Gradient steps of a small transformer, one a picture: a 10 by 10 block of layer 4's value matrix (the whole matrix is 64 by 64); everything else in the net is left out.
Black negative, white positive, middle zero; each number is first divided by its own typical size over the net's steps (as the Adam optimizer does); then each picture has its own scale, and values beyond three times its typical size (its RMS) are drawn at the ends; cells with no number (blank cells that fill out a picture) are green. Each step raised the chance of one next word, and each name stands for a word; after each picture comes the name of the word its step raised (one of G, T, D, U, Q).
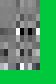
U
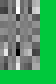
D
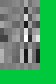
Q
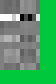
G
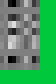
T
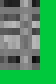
T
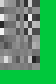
T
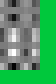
U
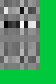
D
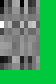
D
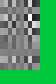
T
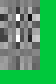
Q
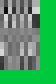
D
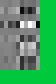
D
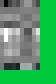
U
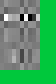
G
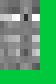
G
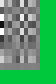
T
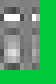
G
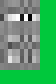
G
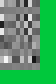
T
